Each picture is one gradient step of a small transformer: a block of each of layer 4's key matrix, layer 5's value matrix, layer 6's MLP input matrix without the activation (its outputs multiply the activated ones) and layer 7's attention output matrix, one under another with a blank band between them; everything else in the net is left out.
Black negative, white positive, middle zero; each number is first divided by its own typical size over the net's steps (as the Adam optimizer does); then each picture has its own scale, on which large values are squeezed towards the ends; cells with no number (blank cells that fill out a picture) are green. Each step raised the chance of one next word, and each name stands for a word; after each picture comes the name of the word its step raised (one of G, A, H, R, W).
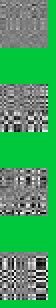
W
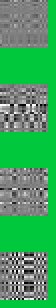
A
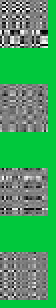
W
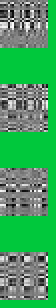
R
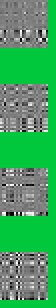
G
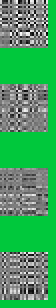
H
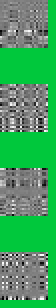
G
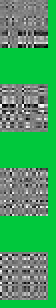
A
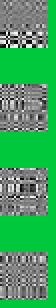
R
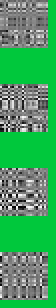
R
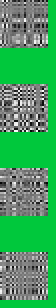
H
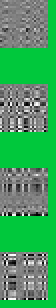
G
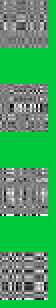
A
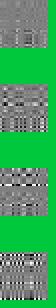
G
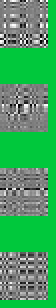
A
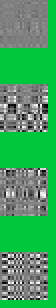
A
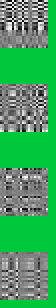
W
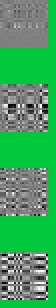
A
